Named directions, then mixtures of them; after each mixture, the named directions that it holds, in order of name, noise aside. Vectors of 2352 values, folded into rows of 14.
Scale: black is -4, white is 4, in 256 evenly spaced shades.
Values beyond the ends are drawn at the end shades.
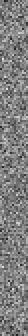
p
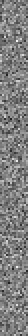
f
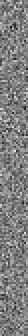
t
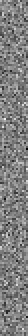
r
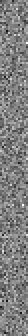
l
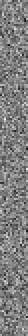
l, r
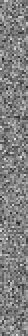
p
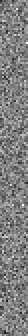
l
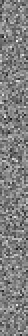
f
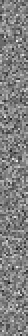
f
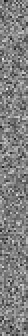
p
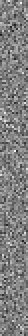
r, t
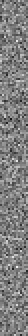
f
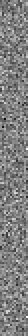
r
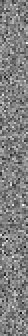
f, l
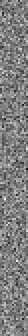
p, r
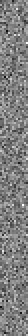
l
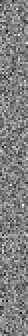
l
